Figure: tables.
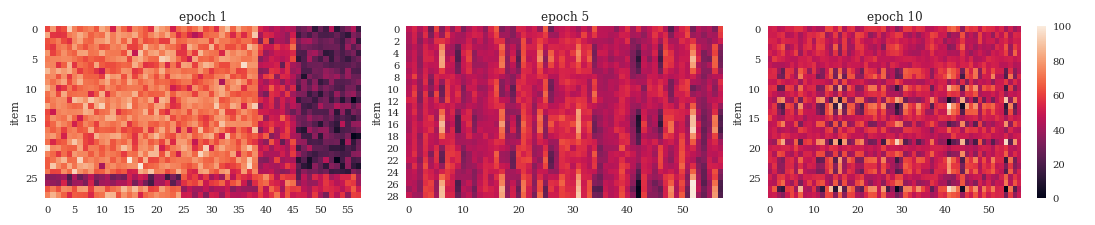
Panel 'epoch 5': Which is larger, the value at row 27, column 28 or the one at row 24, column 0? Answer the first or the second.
the first
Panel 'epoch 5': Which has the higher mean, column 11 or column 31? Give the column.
31
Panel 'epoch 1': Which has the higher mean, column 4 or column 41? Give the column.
4
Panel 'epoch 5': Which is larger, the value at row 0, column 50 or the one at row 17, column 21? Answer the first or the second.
the second
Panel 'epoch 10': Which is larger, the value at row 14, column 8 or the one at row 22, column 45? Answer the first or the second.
the second
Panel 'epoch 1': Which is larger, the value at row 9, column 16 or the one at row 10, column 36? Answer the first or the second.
the first
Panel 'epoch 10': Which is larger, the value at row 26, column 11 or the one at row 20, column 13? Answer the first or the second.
the first
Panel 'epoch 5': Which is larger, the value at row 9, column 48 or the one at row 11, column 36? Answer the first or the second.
the second
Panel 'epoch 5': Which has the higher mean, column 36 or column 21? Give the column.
21
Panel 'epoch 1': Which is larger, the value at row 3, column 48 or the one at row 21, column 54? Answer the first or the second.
the first
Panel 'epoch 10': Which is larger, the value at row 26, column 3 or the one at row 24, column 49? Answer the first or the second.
the first
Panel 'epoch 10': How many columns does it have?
58
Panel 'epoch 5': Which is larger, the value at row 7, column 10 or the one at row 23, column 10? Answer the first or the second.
the first
